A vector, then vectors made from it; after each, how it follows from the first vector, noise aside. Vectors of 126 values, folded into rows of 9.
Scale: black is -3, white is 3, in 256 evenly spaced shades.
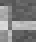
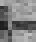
negated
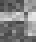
reversed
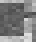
wrapped around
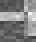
reversed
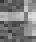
reversed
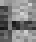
negated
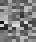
sign-scrambled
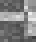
reversed
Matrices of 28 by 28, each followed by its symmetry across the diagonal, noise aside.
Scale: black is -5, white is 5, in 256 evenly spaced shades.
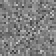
antisymmetric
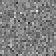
neither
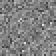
symmetric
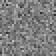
neither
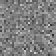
antisymmetric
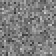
neither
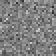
neither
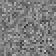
symmetric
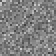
symmetric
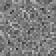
symmetric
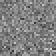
neither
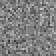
antisymmetric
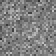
symmetric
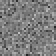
symmetric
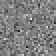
antisymmetric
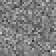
neither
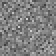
symmetric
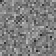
symmetric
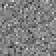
neither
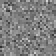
antisymmetric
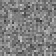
antisymmetric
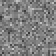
antisymmetric
